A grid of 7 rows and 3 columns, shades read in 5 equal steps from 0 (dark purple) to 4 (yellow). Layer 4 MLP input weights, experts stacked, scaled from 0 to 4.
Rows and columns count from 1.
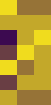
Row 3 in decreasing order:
4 3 0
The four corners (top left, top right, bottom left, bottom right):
4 2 3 2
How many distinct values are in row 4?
3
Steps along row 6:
up same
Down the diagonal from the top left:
4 3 4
